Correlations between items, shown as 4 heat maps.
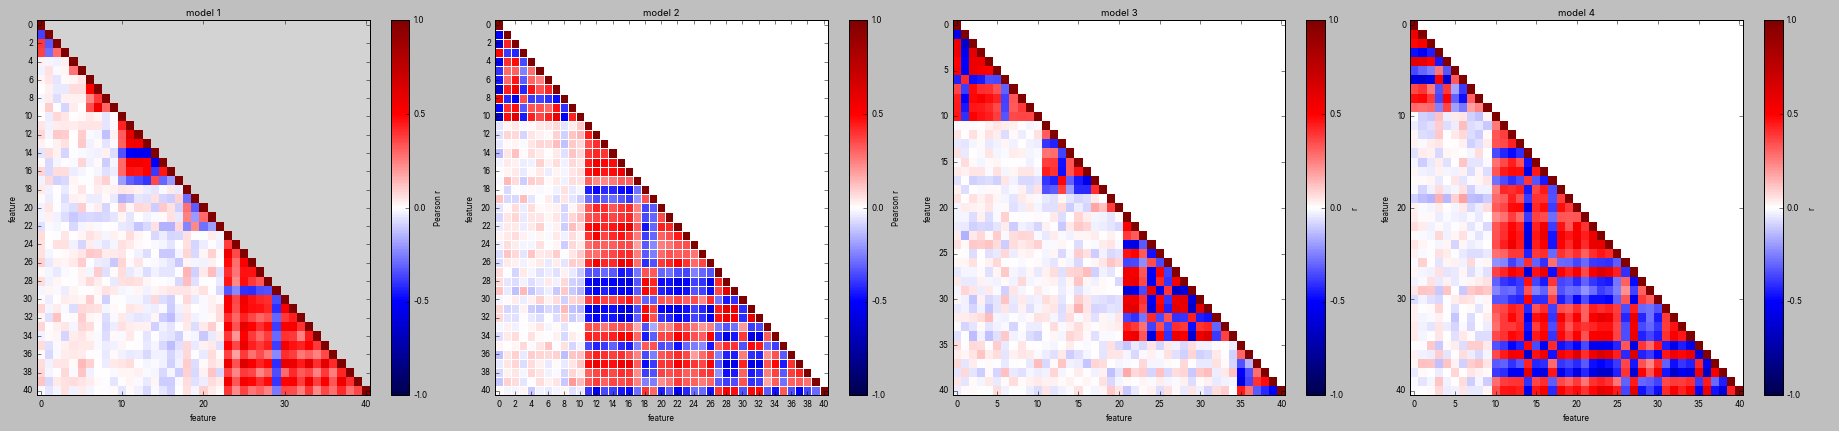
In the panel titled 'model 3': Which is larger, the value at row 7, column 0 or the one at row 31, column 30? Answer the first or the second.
the second
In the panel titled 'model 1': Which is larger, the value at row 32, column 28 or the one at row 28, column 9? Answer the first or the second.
the first
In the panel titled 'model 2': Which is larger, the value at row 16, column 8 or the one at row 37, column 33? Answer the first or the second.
the second
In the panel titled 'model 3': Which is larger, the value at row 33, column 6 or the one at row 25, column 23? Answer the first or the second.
the second
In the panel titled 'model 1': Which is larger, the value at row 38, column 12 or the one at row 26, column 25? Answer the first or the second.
the second
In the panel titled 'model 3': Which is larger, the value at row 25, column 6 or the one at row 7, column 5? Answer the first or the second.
the second
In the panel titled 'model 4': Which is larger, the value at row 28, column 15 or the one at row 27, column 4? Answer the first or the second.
the second
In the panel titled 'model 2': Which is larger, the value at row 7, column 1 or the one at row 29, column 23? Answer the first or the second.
the first
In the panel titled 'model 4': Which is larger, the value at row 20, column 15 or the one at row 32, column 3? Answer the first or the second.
the first
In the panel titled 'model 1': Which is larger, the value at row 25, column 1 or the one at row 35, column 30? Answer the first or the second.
the second
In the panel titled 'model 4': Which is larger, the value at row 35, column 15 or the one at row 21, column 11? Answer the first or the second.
the second
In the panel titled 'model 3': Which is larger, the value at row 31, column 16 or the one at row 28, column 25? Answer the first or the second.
the second
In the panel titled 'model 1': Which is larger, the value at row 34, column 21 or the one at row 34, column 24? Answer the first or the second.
the second
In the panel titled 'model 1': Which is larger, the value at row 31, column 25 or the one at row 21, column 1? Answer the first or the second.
the first
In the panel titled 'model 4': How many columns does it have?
41
